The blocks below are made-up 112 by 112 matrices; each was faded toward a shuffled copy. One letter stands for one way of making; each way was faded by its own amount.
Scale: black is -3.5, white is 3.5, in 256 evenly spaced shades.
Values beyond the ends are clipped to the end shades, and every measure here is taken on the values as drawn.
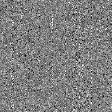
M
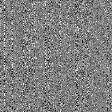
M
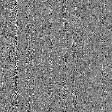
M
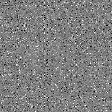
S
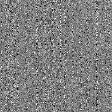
M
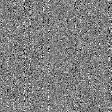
M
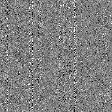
M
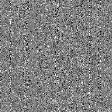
M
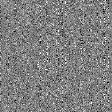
M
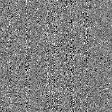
M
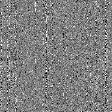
M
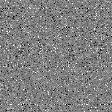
S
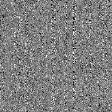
M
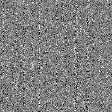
M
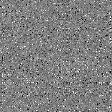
S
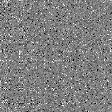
S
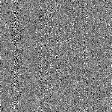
M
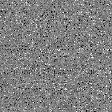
S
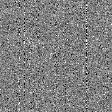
M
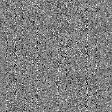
M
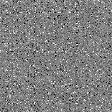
S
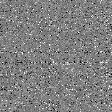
S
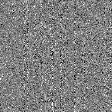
M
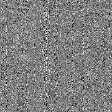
M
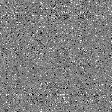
S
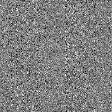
M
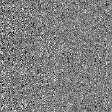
M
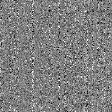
M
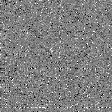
S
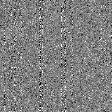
M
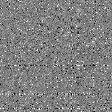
S
